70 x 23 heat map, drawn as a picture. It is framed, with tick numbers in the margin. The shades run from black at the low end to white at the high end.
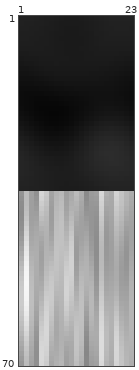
The table splits into 2 rows of 1 panel. Panel 1,1: very low, smooth, faint in contrast. Panel 2,1: high, streaked downward.
